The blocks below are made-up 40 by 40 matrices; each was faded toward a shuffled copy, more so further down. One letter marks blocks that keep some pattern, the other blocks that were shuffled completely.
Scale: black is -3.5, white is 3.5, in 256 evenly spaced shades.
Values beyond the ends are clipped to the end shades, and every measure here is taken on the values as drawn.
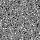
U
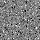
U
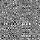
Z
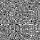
Z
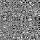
Z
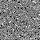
U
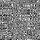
Z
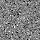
U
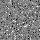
U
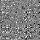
Z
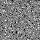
U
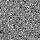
U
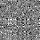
Z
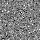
U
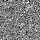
U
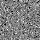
U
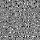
Z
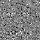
Z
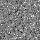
U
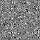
Z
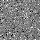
U
